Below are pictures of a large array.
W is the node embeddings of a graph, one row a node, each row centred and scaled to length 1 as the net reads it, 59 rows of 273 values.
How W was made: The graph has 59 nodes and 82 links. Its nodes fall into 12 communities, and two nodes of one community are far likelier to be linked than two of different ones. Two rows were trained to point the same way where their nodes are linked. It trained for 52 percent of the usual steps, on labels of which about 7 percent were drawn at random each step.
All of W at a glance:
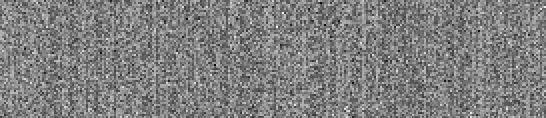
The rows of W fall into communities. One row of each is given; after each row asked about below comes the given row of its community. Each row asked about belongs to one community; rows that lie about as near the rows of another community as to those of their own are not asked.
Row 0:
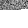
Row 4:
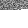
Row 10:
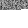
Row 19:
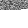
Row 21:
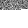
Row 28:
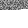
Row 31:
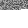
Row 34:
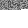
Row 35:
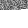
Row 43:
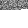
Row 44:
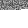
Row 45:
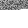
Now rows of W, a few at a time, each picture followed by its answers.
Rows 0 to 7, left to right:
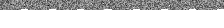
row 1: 34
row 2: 10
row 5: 0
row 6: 21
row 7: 4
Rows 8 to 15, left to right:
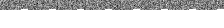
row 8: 34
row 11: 0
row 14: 44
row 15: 45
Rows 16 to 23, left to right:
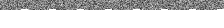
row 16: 43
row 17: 31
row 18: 28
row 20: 34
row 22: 0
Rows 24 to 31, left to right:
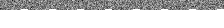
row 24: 28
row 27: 10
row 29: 21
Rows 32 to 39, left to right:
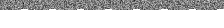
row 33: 35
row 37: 21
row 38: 35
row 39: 0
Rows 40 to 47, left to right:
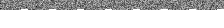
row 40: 44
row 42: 4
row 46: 44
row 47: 10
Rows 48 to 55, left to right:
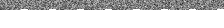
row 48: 28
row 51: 43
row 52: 35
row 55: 43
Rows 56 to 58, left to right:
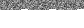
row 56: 10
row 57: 19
